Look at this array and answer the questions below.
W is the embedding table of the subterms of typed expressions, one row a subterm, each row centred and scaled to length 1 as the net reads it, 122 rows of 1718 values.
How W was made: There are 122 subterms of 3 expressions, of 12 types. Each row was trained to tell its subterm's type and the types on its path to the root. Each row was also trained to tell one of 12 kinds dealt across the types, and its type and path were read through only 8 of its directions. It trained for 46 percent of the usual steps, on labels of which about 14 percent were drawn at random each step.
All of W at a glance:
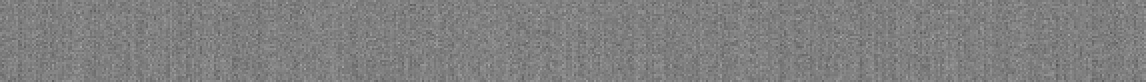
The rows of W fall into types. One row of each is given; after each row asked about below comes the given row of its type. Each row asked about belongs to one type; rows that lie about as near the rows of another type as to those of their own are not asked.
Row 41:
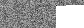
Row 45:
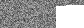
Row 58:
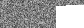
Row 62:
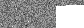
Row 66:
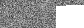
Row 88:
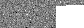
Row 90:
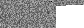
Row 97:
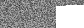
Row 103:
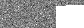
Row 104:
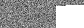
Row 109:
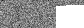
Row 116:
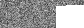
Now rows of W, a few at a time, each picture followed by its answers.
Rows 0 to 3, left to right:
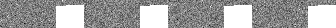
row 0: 88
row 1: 116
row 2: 97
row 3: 109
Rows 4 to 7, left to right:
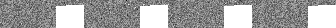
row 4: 90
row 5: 116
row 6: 41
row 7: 41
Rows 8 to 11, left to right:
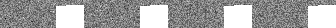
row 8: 66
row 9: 58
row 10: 90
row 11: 88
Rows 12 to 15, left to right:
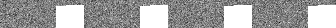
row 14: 97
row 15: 103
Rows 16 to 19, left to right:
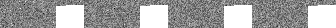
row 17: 66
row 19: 104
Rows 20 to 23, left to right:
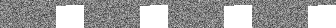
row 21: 58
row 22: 90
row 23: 103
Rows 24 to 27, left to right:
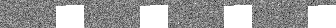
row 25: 41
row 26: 103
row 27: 90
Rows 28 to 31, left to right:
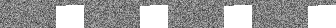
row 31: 90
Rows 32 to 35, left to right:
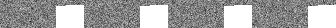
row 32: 62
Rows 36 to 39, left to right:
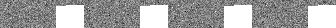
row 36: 45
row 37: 41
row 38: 58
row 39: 109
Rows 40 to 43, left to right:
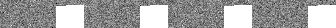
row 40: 58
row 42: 41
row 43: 109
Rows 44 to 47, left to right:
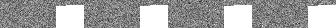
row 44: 66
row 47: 58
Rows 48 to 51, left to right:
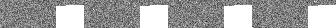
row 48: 45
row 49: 97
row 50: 103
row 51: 88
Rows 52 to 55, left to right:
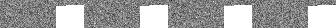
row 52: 116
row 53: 62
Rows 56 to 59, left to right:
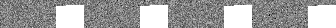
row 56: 104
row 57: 103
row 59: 58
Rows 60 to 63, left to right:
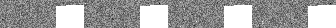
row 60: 90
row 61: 66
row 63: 62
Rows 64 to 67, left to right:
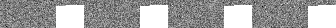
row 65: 104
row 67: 116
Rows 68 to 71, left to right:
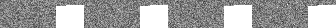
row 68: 66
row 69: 103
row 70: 104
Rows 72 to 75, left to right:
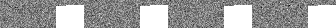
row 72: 116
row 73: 88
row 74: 104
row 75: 109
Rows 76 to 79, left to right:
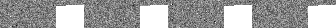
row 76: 58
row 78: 116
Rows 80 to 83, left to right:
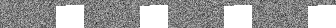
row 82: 109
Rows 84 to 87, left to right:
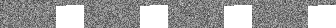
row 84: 109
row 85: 62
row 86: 66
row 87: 104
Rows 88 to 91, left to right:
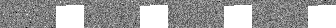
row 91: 45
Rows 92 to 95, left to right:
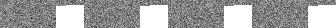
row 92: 41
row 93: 97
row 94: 104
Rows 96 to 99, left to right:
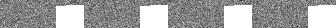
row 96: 45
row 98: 66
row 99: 116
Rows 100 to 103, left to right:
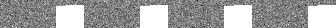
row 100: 109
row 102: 66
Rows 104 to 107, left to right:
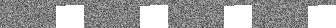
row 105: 58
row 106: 41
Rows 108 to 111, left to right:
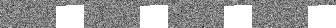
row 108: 58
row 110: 41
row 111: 109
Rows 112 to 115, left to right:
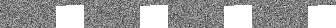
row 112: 62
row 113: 66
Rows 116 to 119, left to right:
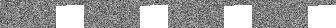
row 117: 116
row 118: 45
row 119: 90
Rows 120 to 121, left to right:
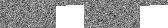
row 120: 116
